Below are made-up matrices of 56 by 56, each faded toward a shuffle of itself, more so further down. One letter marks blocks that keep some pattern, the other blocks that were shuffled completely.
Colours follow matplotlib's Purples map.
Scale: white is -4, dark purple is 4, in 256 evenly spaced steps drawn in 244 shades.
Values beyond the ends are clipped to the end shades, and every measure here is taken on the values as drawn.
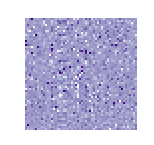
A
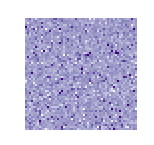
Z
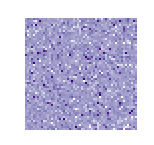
Z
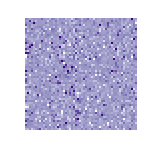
A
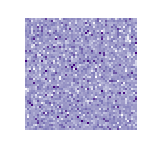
Z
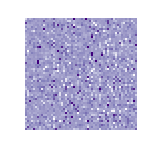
A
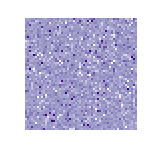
Z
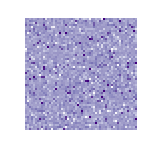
Z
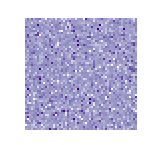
Z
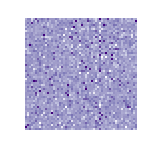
A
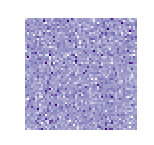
A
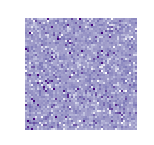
Z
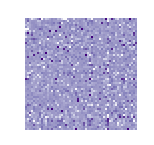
A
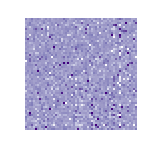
A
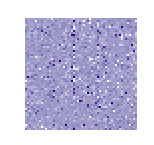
A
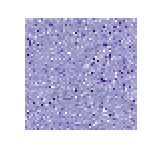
Z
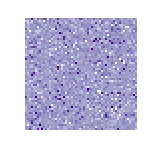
A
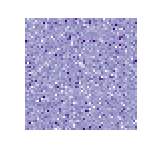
Z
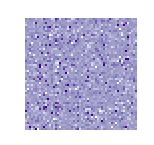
A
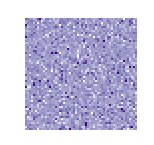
A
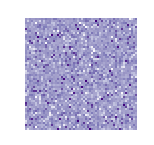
Z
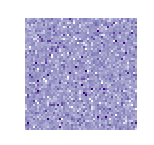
Z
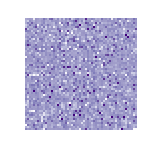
A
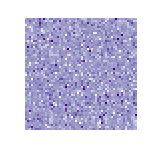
A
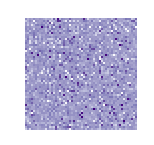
A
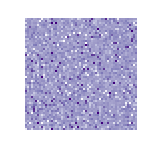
Z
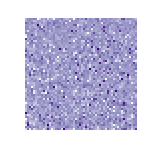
A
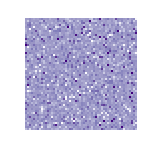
Z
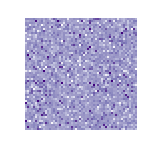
Z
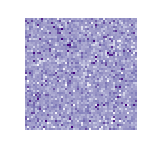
A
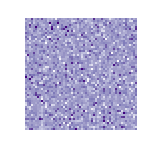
A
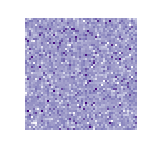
Z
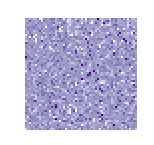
A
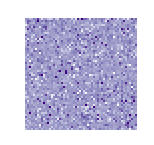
A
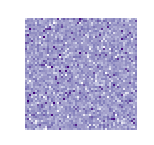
Z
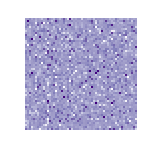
A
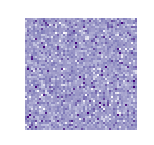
A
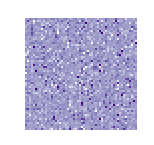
A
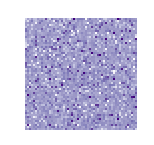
A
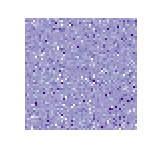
A
